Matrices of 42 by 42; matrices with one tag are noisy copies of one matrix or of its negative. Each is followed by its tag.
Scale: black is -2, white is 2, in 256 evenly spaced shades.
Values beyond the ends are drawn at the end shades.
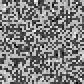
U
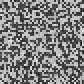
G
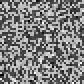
G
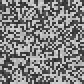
U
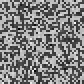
G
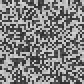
U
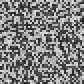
G
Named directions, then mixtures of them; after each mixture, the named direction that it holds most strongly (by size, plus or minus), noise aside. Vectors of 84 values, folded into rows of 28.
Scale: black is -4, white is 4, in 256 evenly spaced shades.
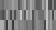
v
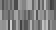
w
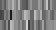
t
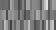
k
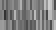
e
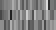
t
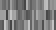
k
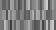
k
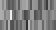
t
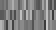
v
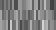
w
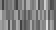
w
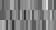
v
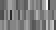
k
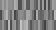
w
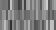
k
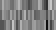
v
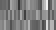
k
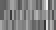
v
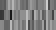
t
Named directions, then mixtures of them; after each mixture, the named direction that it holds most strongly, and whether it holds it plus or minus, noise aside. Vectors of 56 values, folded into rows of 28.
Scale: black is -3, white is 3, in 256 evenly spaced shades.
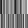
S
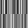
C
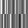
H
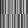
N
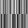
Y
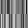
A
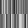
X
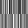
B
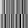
N, minus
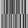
N, minus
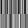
H, minus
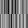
Y, minus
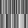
X, plus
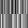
Y, minus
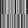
N, plus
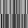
A, minus
